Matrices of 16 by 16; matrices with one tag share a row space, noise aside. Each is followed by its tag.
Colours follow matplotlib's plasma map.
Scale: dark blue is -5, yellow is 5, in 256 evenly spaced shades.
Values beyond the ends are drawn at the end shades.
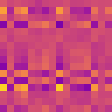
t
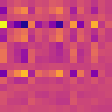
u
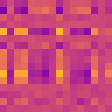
t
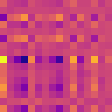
u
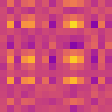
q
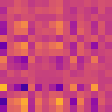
u
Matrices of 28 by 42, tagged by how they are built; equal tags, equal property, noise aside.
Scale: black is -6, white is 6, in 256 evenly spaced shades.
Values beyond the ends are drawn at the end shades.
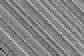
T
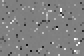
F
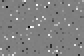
F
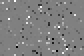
F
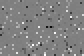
F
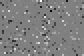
F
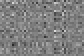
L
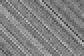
T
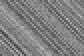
T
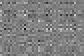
L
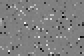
F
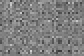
L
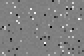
F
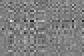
L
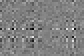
L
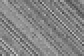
T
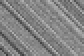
T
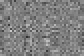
L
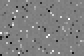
F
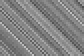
T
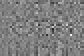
L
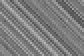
T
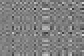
L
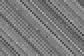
T
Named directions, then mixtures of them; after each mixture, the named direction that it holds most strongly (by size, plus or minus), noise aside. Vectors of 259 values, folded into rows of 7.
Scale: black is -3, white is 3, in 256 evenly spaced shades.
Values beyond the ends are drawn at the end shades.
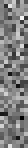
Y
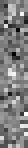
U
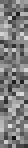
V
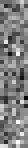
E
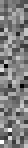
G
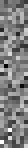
G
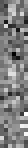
U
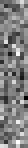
E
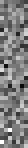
G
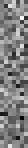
Y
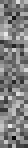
V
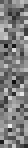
V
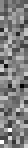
G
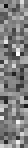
E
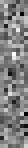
U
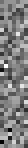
G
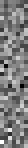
G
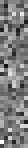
G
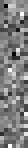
U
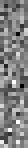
G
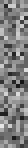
Y
